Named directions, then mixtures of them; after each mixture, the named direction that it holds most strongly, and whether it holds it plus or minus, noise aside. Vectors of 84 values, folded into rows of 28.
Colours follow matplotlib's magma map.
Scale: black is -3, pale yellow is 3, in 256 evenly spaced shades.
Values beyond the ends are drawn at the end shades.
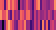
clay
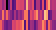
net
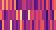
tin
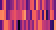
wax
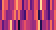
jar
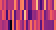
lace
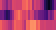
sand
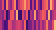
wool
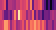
sand, plus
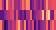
wax, minus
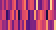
wool, plus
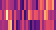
lace, minus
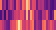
sand, plus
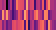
net, plus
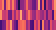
clay, plus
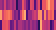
jar, minus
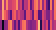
jar, plus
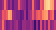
sand, minus
